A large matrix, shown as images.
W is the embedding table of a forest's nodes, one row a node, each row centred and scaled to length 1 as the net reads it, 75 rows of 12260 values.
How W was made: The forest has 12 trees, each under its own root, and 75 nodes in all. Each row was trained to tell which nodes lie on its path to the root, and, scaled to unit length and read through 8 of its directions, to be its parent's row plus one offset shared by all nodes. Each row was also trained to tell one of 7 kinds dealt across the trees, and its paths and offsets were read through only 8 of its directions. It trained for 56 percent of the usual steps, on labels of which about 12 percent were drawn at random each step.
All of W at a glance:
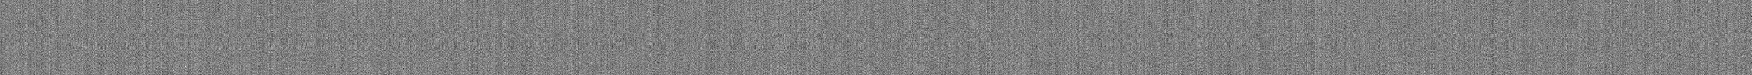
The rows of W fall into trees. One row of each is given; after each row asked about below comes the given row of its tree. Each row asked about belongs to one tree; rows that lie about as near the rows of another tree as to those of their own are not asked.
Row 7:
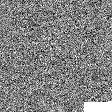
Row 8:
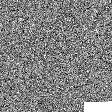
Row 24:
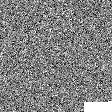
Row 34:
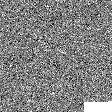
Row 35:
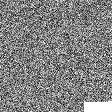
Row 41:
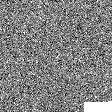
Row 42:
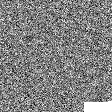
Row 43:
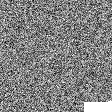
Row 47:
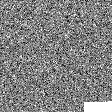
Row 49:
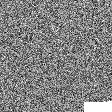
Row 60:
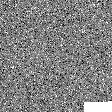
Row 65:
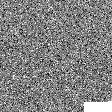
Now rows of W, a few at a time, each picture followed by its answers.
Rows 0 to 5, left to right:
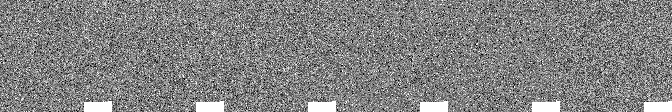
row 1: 41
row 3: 47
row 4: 24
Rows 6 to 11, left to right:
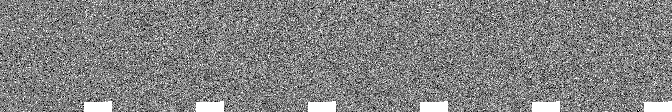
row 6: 8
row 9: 65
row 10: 7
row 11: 42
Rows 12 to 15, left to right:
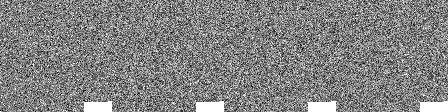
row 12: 43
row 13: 8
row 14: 49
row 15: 43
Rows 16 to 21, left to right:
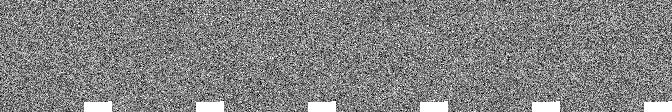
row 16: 24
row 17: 60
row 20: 41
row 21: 41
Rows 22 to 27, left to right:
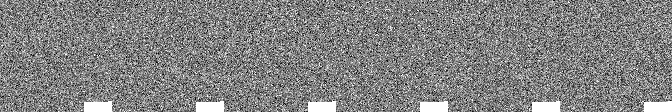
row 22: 24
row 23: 8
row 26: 24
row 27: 60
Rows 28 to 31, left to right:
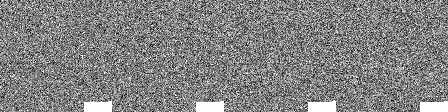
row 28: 7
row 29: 42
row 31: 8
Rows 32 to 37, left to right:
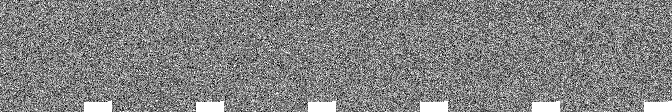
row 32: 49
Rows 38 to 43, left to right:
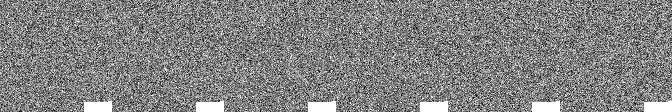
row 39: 24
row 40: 8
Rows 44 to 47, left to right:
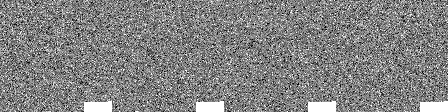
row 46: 41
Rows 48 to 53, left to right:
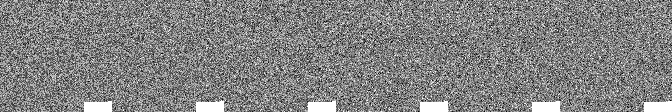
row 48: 49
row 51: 41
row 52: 49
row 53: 60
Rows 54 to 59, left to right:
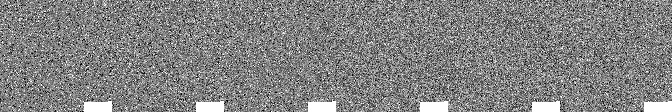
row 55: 24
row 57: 47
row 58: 60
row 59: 41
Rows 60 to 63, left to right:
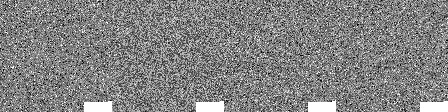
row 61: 47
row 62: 24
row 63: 43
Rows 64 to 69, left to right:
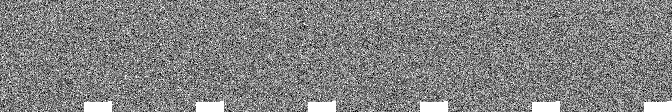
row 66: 65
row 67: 41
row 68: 49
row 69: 65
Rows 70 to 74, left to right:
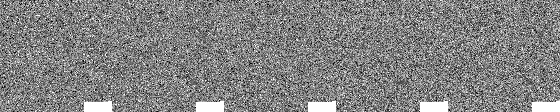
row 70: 60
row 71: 7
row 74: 7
